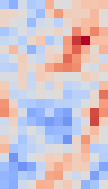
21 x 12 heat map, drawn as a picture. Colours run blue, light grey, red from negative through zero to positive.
The bottom left is the ninth with the lowest average. The ninth with the highest average is the top right. There are no regular stripes. No row or column stands out.
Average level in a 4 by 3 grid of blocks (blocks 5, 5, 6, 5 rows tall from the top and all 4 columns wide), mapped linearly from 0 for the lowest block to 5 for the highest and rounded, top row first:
2 3 5 | 2 4 4 | 2 0 4 | 0 4 2
